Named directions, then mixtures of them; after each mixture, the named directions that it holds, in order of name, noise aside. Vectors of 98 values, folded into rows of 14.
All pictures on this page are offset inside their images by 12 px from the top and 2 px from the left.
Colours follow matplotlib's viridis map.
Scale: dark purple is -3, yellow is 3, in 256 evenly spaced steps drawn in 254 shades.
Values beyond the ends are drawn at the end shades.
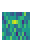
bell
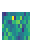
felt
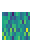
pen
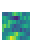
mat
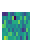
felt, mat, pen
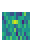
bell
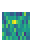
bell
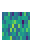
bell, pen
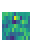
bell, felt, mat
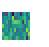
bell, felt, pen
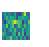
bell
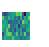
bell, felt, mat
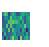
bell, pen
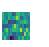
bell, mat, pen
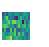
bell, mat, pen
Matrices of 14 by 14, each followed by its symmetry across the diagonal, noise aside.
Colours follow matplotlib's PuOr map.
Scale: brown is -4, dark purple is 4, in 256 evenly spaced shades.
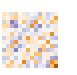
symmetric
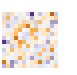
symmetric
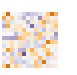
neither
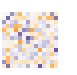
symmetric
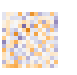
antisymmetric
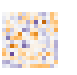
antisymmetric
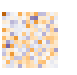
symmetric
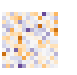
antisymmetric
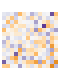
symmetric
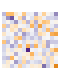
neither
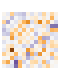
symmetric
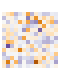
neither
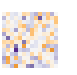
neither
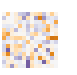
antisymmetric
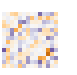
symmetric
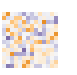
symmetric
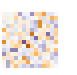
antisymmetric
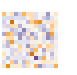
neither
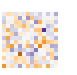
antisymmetric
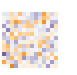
neither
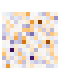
antisymmetric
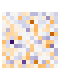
antisymmetric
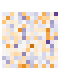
neither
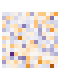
neither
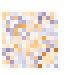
symmetric
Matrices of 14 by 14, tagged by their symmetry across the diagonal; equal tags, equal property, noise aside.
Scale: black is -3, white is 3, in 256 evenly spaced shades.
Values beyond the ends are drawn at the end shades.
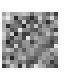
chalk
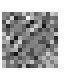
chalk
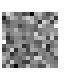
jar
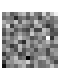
jar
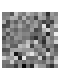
jar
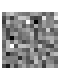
jar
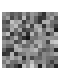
chalk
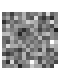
chalk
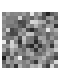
chalk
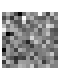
jar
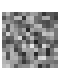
jar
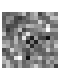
chalk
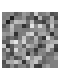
chalk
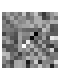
jar
